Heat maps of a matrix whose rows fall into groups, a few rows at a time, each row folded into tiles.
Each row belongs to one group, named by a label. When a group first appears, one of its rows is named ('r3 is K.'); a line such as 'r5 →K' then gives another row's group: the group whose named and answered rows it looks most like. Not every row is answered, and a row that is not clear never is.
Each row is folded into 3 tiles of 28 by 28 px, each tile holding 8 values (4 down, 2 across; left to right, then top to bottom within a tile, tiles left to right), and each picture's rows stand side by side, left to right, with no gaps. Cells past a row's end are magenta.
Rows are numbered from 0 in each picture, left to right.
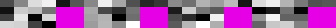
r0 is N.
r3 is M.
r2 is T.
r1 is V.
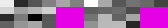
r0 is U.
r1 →M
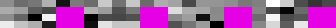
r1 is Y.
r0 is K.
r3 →V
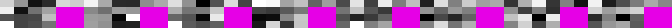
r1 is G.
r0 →G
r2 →G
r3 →Y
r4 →Y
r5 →Y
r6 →V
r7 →U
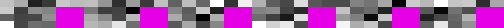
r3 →K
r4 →K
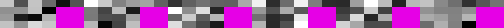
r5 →M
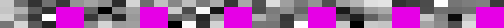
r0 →K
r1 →Y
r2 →Y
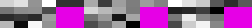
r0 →T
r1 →U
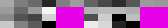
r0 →G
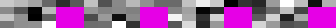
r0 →V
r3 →N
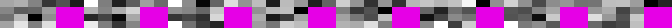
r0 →V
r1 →G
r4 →K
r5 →Y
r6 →G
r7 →V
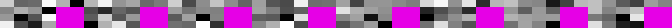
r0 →T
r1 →M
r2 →U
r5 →Y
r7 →G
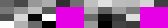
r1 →T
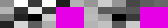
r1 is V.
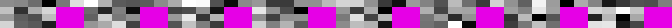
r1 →M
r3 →K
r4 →M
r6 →U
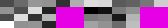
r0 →N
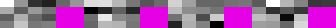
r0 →M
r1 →M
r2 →M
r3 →V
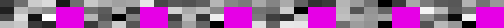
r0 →N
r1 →T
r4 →M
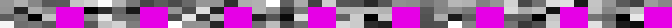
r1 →M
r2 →N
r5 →U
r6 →T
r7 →G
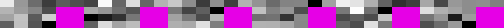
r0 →M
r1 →Y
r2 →K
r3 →K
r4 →T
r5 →U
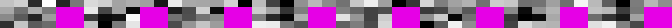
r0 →Y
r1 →T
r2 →T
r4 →V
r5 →U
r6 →Y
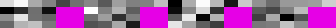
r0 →M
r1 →U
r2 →N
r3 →U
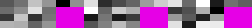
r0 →N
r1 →U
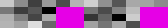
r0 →K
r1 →G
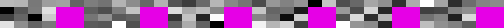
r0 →G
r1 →U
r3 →K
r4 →N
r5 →G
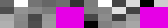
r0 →V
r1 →Y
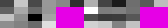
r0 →V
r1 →K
